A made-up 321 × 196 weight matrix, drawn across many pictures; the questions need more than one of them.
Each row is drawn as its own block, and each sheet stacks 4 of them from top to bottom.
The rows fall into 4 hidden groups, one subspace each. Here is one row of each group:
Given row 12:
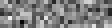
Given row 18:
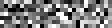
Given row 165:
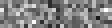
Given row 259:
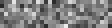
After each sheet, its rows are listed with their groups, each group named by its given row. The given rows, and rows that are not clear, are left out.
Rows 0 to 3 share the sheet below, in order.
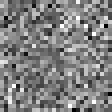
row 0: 165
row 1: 165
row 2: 18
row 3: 18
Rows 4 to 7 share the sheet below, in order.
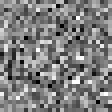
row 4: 259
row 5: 259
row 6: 18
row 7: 165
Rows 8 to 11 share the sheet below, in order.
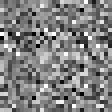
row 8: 18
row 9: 165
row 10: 18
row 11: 18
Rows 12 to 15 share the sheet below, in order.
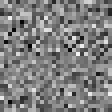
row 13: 18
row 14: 165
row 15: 12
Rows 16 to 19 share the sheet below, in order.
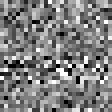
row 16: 165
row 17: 259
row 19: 18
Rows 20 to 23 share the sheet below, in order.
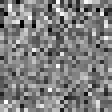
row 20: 12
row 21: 165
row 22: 12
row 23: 165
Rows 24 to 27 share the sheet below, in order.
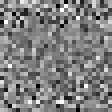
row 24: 259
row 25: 12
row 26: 18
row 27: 18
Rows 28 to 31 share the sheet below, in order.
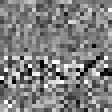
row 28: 12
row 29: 18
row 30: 18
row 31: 165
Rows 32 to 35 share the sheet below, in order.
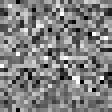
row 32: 12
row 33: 165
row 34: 18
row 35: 165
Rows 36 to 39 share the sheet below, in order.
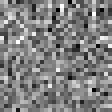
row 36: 12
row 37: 165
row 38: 18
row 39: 165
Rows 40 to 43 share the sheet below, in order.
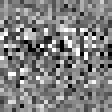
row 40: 259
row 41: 18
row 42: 12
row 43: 12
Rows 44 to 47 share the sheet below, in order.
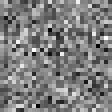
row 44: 165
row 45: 165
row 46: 165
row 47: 259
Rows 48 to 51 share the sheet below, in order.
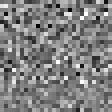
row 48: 18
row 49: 259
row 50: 259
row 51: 18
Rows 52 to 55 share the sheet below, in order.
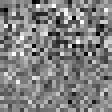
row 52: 259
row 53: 165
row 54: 165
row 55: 18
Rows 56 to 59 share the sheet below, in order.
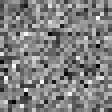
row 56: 165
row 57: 165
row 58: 18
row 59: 12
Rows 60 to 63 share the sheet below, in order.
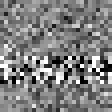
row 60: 18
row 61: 165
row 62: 259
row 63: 165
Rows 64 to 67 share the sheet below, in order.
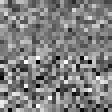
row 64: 12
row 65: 12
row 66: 259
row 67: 259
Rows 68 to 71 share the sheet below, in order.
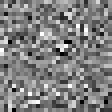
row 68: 18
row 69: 18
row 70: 259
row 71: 18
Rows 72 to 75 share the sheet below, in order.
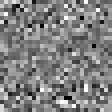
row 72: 18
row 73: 18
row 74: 18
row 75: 18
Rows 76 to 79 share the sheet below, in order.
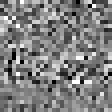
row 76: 165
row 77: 12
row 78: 18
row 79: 12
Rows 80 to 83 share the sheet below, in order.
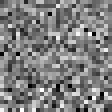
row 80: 259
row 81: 165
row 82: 18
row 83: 12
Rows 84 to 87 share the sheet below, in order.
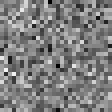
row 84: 165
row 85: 259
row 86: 12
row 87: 12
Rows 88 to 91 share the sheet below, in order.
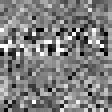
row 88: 165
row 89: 259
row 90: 18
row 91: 165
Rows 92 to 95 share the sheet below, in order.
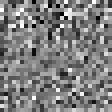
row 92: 165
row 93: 12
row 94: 18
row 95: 18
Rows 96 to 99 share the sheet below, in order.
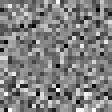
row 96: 12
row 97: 18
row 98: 12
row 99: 259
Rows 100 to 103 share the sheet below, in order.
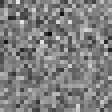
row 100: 12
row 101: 12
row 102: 12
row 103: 18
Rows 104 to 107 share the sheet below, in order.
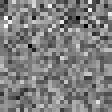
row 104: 165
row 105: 165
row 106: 12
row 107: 165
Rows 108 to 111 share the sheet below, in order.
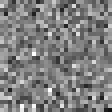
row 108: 259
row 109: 12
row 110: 12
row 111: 12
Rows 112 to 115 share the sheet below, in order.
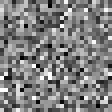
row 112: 165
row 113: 259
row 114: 259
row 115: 18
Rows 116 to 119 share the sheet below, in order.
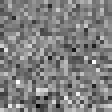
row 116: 12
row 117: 18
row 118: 165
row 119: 259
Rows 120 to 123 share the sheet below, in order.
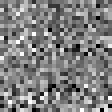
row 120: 165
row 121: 165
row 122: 259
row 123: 12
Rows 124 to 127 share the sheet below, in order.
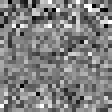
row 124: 165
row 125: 18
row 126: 165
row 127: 259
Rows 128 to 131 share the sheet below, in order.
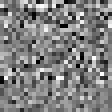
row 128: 259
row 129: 18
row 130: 259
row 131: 12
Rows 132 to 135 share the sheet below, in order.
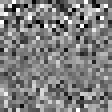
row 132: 18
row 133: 259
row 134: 165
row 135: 259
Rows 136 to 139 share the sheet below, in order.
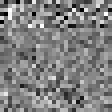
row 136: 18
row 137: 12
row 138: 259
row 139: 259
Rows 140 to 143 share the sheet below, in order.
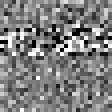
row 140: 18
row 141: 18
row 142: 259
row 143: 12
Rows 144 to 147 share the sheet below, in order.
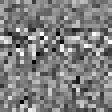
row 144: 18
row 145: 12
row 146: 18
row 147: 12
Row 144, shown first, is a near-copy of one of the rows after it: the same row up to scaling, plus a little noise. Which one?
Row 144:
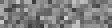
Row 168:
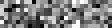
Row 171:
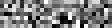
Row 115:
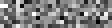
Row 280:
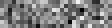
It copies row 168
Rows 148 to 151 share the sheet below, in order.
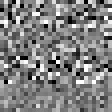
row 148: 18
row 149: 18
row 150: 259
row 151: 259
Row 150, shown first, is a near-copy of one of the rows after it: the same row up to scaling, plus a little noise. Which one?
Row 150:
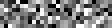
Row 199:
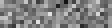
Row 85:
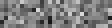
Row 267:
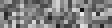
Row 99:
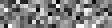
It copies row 99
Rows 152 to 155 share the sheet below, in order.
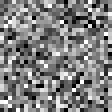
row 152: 165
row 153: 18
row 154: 18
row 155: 259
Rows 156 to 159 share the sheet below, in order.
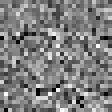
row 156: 165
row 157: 165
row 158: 165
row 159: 259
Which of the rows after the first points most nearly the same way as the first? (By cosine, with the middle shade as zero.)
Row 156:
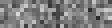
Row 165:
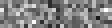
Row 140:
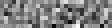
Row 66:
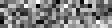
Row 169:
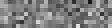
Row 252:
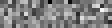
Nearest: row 165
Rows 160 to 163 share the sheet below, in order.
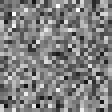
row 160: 259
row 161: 18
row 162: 165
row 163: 259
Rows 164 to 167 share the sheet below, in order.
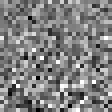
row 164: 165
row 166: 259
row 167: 18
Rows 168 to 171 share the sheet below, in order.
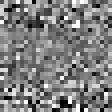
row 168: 18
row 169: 259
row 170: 18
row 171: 18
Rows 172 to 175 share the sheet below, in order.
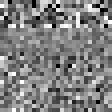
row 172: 165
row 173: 12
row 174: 12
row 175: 165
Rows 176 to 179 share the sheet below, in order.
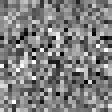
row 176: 165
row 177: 165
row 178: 165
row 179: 12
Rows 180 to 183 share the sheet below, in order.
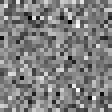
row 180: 18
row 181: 165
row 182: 12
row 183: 12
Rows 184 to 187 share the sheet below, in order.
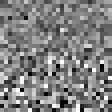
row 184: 12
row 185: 12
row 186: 12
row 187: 18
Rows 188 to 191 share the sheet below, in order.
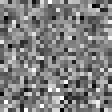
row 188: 165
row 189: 12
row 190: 259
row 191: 165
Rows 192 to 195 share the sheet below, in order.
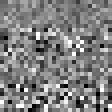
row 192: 165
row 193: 259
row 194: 259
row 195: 12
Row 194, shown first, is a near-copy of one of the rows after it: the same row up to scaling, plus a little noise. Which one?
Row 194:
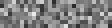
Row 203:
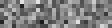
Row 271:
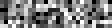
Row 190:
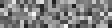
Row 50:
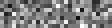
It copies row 190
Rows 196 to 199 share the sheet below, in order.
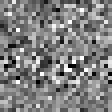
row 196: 18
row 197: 12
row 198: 18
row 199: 259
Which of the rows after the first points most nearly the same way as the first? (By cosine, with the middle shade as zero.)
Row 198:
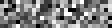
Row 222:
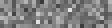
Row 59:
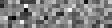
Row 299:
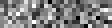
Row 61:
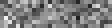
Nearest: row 59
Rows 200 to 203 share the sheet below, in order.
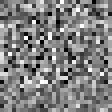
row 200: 259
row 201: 12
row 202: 259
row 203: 259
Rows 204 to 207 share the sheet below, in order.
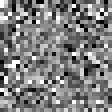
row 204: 259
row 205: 18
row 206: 18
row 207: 165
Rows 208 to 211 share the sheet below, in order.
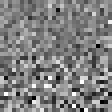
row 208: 12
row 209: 165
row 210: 259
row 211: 18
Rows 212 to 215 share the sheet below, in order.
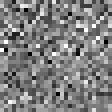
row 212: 259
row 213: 18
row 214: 165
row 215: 12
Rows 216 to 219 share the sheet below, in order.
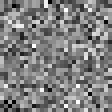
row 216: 165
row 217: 165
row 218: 12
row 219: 165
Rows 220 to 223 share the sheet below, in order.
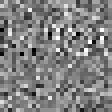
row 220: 18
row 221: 12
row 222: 259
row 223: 259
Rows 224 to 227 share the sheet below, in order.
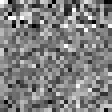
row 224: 12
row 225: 18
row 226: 259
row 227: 165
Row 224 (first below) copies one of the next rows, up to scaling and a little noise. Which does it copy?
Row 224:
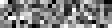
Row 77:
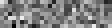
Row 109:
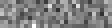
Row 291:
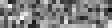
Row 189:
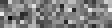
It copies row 77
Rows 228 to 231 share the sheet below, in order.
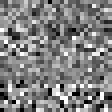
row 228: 165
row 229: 12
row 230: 12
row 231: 12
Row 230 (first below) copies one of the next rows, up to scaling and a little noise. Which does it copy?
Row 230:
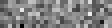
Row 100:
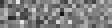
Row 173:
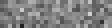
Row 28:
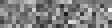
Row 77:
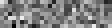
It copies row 173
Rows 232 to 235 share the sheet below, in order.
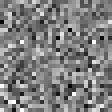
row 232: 259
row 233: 12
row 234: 165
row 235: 12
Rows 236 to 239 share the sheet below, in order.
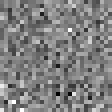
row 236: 12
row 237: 12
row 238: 12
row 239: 12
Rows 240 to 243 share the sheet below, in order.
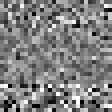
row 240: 18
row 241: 165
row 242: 12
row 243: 165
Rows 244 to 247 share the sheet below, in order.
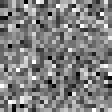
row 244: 259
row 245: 12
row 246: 165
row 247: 12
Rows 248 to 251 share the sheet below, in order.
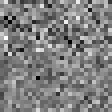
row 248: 165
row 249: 259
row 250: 259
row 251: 18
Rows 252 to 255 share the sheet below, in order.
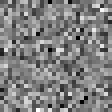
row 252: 165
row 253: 259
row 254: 259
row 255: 18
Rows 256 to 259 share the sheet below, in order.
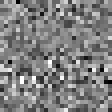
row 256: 12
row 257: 18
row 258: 12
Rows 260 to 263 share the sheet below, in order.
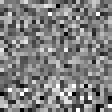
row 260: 259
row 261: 259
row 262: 165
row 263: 12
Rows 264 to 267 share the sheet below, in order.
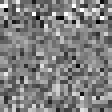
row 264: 18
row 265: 12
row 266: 259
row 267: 259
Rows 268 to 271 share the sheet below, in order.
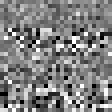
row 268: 165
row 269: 18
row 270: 259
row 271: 259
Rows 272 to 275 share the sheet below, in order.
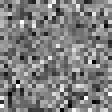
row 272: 12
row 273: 165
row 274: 165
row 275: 18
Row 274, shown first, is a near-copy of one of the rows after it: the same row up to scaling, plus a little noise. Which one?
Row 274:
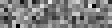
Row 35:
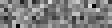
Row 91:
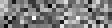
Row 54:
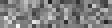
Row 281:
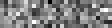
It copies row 35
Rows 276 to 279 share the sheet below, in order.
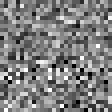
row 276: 18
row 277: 165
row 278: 259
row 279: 165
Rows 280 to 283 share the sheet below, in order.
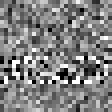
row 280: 18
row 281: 165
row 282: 18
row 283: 18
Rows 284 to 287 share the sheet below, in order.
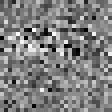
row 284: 18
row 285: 18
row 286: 12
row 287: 165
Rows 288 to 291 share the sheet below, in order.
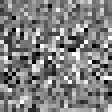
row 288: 12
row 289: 18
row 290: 165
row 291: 12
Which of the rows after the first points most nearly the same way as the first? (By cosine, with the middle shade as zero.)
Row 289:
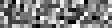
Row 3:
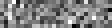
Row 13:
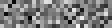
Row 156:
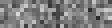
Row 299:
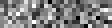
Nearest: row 13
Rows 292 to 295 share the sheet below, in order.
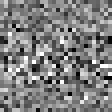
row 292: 12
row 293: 12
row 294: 165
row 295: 18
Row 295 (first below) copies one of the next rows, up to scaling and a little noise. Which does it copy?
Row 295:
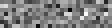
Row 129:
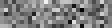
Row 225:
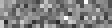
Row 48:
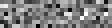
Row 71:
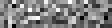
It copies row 48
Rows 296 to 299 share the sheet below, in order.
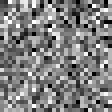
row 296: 165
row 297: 165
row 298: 18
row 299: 165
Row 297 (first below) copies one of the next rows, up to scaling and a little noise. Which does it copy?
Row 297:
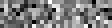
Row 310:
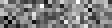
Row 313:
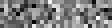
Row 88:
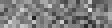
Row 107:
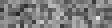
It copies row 313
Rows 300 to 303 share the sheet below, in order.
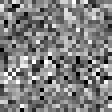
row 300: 18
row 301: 165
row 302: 165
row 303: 12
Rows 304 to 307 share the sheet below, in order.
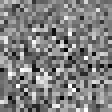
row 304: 18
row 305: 259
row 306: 12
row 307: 12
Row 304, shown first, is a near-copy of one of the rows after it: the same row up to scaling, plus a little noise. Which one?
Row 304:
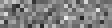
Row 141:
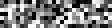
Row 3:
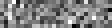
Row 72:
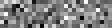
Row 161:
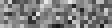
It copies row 72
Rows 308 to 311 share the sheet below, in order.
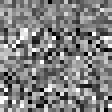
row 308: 165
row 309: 165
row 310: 165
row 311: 12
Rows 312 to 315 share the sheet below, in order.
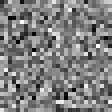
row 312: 12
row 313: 165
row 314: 12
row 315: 18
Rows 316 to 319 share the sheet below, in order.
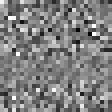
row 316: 12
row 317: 165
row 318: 259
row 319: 259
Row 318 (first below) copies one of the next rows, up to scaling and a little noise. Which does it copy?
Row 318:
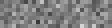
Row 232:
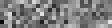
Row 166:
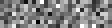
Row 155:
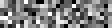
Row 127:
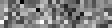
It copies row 166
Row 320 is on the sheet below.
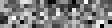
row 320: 12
